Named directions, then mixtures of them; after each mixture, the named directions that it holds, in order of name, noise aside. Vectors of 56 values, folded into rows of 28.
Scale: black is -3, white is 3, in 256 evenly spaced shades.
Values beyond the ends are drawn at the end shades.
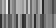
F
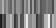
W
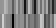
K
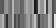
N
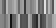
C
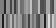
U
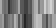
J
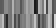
N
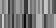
F, J, K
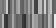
F, J, N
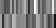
K, N, W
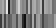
F, J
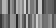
C, F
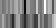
C, J, K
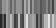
W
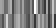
N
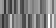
J, U, W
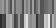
W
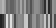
C, N, W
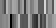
C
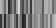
F, J, W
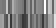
C, J, N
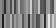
U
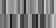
C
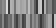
F, N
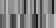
C, K, W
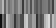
W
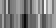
C, F, J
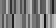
K, U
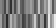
J, N, U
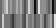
F, K, N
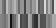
C
